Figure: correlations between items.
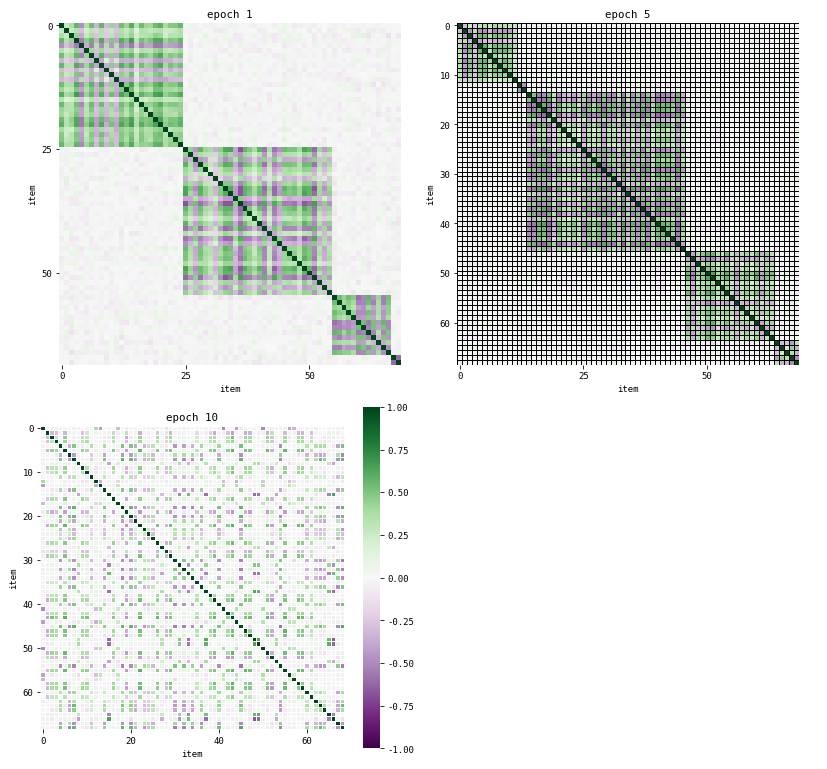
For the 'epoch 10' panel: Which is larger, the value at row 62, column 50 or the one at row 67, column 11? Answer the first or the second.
the first
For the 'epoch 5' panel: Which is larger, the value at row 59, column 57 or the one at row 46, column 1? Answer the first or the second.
the first
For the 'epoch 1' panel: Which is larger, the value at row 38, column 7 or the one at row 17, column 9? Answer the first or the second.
the first
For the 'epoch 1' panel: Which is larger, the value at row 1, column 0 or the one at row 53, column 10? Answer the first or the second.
the first
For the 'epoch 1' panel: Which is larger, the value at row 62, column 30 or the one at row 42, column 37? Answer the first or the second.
the second
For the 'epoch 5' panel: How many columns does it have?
69
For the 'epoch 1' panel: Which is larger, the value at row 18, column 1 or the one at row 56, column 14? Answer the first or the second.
the first
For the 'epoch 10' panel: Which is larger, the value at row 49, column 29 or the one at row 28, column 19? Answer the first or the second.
the second
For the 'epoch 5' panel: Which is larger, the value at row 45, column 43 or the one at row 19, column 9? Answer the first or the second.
the first
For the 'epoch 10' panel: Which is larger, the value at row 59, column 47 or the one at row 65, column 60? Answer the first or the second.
the first
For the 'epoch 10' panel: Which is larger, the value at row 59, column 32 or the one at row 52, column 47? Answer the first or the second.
the first
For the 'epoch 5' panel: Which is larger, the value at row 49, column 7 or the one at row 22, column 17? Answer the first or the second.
the second
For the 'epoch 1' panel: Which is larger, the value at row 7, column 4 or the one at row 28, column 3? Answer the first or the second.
the first
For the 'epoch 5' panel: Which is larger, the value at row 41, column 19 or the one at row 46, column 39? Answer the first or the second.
the second
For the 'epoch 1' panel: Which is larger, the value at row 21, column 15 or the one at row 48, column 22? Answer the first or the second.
the first
